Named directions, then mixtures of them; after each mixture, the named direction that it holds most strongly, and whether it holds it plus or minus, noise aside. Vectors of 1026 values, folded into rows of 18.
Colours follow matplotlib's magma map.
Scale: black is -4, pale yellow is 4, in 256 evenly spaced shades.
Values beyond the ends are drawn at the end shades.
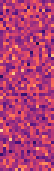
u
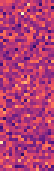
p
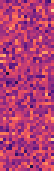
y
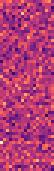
p, plus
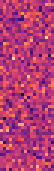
u, plus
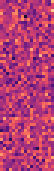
y, plus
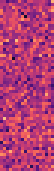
y, plus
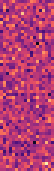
u, plus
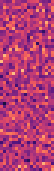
u, plus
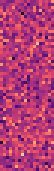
p, minus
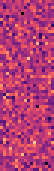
p, minus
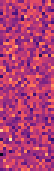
u, plus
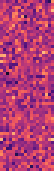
y, plus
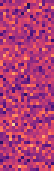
p, minus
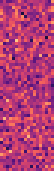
y, plus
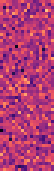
u, minus
